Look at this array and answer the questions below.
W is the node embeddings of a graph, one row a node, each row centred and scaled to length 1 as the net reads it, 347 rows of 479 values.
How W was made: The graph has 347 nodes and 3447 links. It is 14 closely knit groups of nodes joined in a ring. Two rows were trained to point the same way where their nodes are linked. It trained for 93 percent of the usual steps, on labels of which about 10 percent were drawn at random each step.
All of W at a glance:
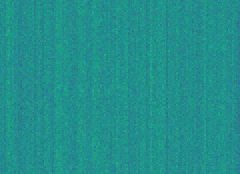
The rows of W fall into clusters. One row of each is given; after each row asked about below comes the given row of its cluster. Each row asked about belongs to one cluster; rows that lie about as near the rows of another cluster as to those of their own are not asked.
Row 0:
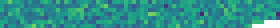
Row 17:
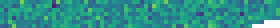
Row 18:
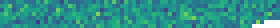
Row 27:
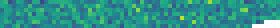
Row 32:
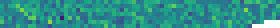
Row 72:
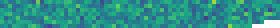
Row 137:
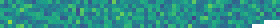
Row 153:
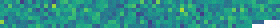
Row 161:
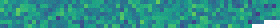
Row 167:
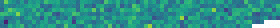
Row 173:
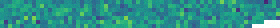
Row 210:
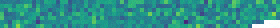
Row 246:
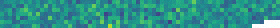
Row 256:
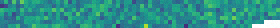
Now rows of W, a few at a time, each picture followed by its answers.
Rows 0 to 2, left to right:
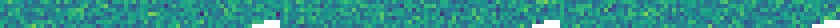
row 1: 27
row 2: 210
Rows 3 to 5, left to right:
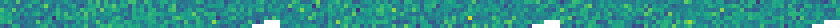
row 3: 18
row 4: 32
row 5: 173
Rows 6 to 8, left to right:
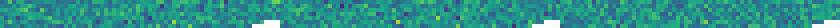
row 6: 137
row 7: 17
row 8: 153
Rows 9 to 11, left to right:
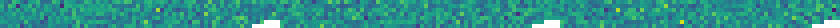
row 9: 32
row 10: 0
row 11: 0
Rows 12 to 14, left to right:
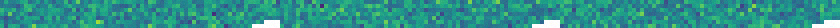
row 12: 256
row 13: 27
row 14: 161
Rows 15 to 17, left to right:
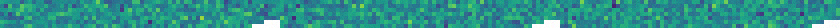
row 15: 161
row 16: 0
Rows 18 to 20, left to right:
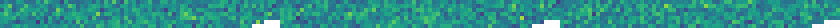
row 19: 18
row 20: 246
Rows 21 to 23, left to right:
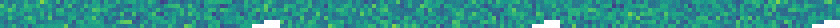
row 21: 256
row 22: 173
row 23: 17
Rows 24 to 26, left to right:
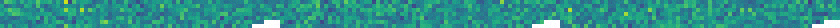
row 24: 167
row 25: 32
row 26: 18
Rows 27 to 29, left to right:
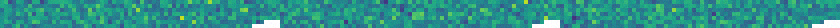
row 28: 137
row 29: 27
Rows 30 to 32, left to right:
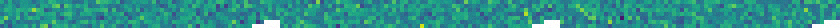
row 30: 17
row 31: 72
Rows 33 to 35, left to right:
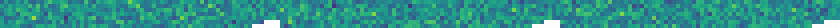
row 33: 210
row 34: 17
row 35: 161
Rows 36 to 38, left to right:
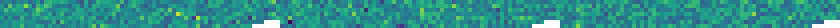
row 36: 210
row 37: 173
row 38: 210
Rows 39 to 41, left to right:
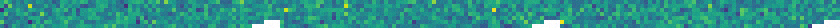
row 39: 153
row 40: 256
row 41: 18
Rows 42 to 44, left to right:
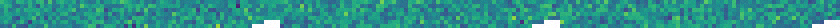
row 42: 27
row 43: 153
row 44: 18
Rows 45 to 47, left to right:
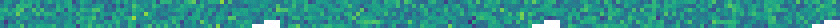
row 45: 167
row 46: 256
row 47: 256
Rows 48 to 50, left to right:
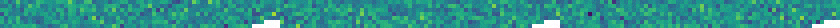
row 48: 72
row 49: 173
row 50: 173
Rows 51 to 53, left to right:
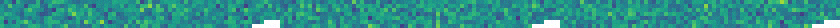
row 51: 72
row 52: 246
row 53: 17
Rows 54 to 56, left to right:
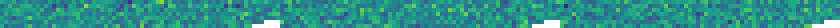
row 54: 161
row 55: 153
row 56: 0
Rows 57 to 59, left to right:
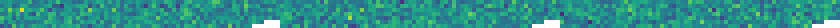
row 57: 17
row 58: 18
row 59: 153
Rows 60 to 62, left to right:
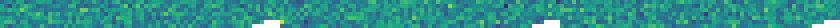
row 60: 137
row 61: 18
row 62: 256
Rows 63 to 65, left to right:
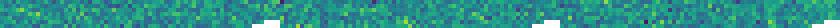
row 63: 137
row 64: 173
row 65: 256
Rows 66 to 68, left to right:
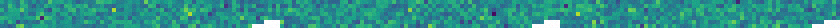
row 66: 17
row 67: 153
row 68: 161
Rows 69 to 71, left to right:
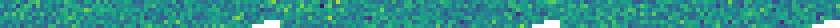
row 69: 32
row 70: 27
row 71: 17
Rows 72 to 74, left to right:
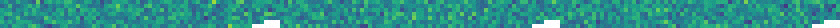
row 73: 137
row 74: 32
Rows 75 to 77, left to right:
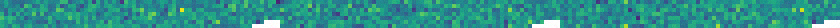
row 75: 18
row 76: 173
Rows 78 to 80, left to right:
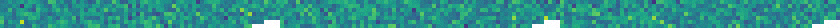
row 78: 246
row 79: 210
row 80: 210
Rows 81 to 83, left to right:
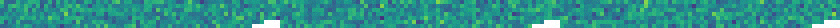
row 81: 32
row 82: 0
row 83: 0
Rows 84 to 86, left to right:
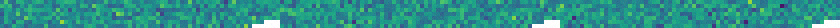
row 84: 27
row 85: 167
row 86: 137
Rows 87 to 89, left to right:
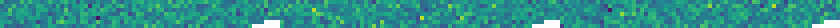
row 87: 246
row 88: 210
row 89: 72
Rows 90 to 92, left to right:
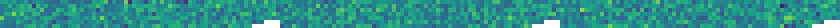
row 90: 161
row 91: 153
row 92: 256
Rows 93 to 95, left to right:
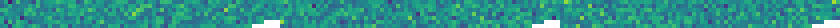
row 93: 72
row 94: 161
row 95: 153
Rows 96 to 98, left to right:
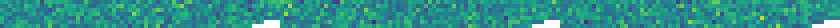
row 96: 72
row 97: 153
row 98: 246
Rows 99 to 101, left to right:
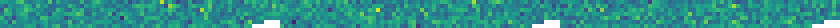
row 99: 161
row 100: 167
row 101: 161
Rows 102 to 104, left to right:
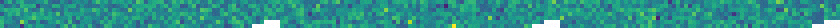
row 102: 137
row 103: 0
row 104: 167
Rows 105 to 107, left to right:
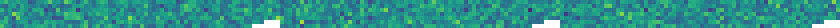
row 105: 0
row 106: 246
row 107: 210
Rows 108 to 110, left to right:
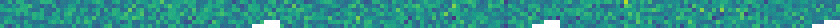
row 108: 137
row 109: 137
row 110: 167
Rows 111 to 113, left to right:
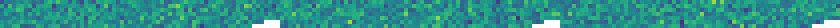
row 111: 210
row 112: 161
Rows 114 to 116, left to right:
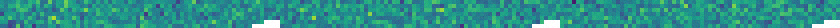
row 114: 32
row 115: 32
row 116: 137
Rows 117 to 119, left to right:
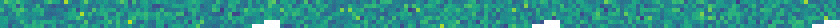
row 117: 0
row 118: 161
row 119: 137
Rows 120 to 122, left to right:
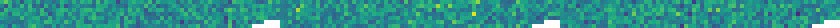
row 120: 153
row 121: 246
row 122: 32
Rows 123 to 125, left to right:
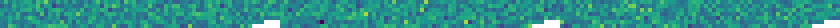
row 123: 256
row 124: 18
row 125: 153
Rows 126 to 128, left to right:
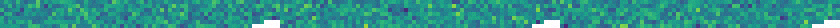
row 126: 72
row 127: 173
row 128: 153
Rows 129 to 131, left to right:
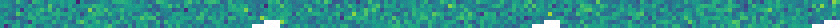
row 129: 27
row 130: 18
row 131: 161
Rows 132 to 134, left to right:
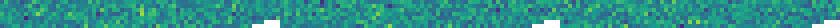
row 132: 18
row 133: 27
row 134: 72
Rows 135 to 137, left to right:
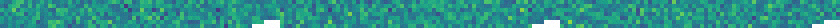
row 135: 173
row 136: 246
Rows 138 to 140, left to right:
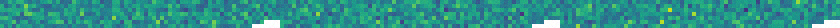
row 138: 137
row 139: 246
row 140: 246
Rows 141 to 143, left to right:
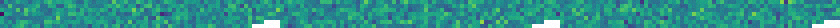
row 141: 72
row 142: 0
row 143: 173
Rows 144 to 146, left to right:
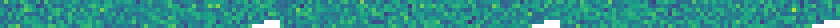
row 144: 256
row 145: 246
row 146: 17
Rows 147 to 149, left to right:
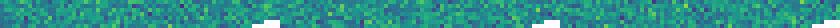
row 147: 153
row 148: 173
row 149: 167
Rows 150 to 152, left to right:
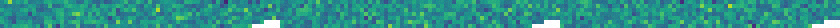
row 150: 72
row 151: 246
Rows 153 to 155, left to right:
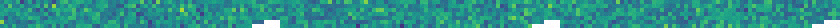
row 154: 0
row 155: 161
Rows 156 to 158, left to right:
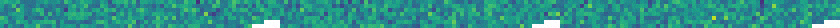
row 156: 0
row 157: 256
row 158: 246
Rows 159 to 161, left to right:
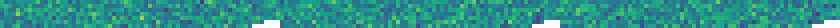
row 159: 27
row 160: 167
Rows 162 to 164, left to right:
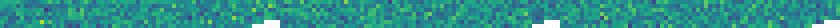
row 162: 0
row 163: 167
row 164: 17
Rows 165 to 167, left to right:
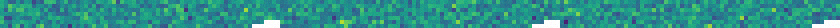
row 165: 210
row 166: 246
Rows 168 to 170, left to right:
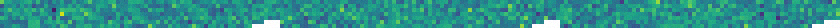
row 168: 153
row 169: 18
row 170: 18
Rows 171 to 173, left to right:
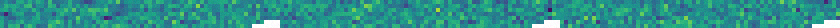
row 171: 173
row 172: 161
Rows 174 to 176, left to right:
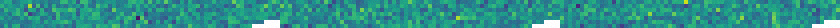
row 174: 153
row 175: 18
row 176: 32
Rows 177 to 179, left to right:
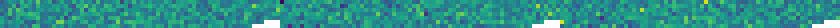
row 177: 246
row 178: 137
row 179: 18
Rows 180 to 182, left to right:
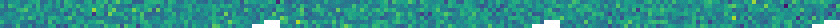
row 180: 32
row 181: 0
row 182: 32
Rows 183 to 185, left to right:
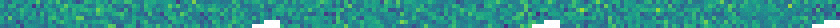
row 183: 32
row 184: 256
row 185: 32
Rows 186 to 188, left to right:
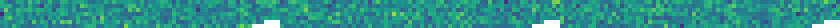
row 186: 27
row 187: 137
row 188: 32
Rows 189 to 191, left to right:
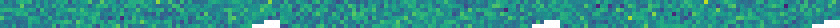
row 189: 153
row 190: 18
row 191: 18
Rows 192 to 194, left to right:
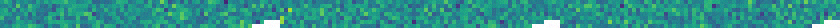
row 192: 72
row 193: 17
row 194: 32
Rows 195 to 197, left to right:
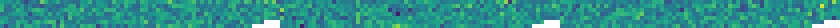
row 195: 0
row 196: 173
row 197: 161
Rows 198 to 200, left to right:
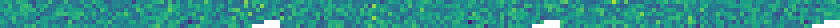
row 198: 161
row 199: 173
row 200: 0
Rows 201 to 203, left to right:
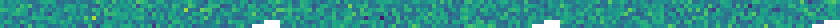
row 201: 137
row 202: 17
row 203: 27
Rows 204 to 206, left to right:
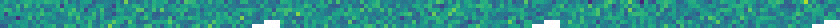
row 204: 167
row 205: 161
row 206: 210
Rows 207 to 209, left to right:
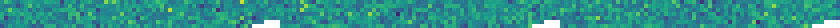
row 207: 167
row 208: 256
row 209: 256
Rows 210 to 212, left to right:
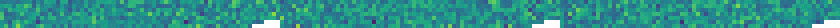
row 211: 246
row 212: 246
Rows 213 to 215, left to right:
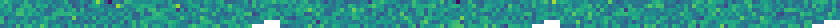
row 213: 161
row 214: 161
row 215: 161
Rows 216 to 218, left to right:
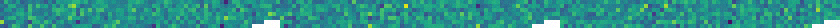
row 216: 153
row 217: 246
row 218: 0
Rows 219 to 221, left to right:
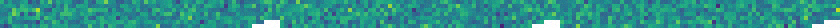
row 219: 17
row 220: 210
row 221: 246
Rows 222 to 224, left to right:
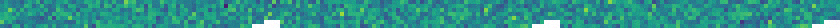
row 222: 18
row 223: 72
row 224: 72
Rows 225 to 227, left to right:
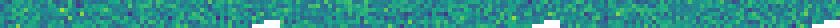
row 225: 173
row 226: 72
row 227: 173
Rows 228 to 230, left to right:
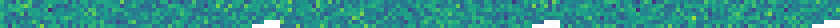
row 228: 210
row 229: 161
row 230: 167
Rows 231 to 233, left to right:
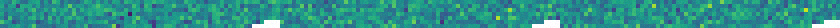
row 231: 32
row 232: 153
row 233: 72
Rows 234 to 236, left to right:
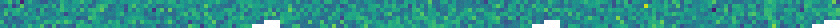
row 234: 153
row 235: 18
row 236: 256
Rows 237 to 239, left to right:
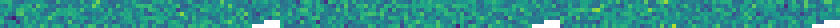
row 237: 161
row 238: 246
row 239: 17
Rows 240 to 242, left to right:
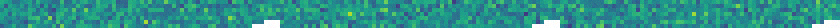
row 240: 153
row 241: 17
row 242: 0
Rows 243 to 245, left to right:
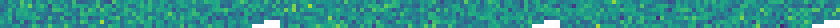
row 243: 246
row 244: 256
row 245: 167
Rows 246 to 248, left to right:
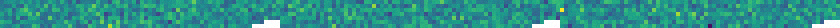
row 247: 32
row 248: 0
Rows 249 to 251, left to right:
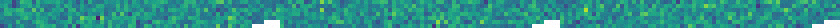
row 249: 167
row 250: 137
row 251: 246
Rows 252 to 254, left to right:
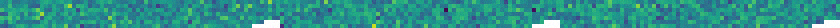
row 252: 17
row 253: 72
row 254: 210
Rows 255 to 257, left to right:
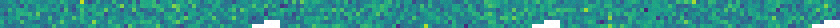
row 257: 256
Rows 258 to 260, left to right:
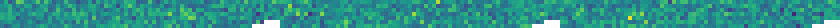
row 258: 18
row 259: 153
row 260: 0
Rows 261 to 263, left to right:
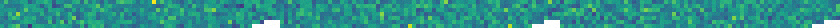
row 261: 256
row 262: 246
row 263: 167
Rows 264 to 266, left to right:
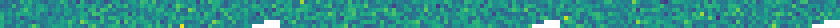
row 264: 246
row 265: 17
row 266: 137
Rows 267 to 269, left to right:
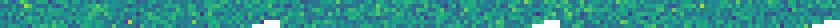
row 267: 256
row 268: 0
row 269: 27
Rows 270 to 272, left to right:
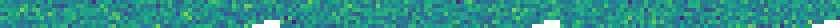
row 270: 17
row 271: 32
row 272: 210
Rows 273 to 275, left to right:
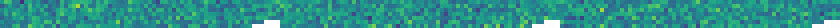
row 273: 153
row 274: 27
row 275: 161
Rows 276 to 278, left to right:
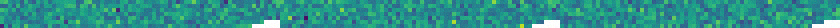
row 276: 72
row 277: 27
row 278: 167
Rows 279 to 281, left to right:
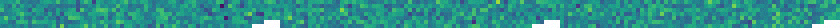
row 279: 0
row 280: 27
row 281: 32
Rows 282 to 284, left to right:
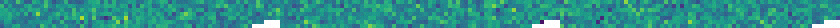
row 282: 18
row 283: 256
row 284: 167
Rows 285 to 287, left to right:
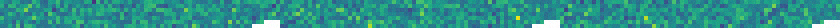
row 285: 32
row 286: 173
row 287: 72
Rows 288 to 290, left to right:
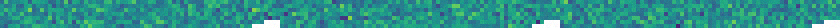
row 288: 256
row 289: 173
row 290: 27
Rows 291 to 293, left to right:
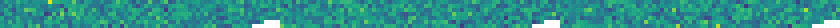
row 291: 72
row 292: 72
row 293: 72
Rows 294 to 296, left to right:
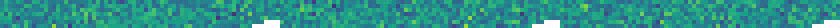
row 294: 18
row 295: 17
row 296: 137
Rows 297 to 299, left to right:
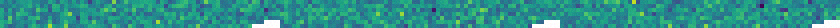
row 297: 246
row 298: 27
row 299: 167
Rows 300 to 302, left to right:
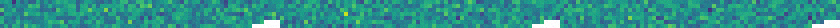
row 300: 72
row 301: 32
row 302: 210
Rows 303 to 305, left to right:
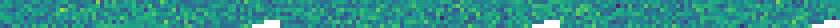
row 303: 18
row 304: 153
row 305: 161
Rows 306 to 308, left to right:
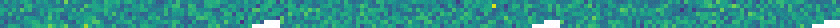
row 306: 256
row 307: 17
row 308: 173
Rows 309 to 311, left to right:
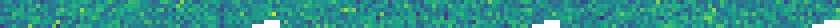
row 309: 153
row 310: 167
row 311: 18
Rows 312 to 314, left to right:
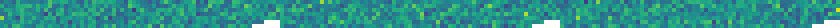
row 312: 210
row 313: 137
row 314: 246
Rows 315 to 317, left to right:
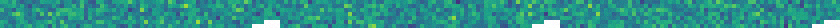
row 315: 0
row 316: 256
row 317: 173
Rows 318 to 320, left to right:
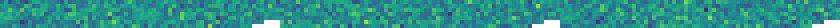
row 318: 18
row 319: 72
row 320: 18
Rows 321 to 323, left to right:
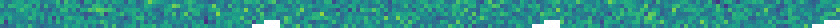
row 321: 32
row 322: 137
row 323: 72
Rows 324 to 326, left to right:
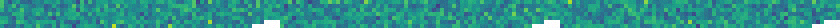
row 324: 0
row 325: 0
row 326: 72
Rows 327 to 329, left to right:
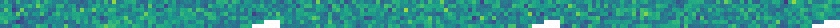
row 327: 18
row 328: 246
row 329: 153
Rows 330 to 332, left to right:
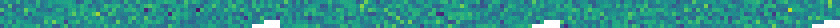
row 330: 72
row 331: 72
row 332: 17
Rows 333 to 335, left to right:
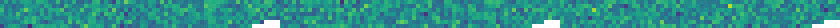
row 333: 256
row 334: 256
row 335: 210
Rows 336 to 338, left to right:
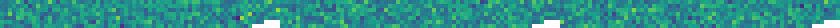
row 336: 246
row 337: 72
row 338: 173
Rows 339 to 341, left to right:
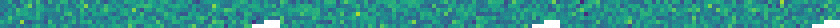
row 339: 246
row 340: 210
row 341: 32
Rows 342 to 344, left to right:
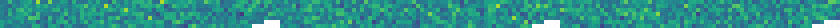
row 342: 246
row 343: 256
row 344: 153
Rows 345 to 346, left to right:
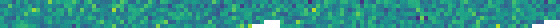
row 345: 72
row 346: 210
